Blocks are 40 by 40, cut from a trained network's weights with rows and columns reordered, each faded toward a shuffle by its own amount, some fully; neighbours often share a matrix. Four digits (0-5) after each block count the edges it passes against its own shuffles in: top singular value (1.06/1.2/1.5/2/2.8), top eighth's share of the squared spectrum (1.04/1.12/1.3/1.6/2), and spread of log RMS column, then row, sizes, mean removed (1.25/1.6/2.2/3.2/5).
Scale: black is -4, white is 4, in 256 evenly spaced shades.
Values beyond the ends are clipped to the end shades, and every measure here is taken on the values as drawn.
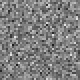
0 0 0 0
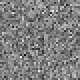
2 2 0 0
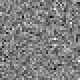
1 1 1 0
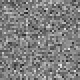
2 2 0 0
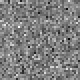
0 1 0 1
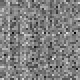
2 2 0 1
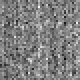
3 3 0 1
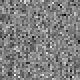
1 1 0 0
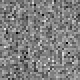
1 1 0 0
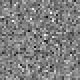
0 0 0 0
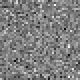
0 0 0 0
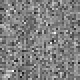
1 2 0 0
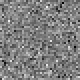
0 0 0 0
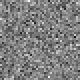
0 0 0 0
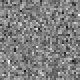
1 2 0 0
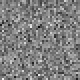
2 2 0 0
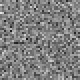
1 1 0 0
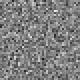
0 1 0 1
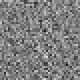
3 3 1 1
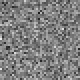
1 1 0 0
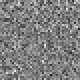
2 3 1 0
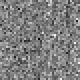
1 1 0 0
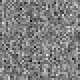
1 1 0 0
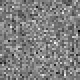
1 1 0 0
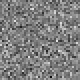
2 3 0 1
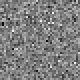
1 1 0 0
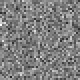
2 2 0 0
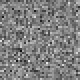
2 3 1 1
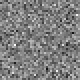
2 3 1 1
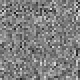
2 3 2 1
